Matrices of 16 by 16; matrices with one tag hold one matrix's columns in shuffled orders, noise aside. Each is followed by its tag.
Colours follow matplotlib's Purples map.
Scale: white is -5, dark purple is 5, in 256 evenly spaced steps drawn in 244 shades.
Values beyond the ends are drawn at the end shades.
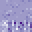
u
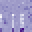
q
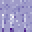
q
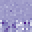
u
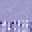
u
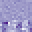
u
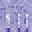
q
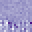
u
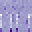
q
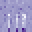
q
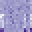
q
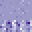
u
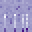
q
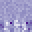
u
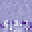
u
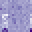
q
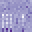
q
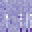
q
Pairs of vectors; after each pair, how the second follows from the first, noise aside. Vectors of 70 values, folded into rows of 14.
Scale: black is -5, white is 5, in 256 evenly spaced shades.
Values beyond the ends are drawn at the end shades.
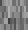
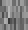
copied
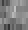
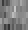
copied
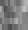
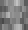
wrapped around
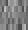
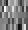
scaled up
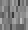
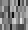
scaled up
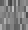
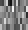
scaled up
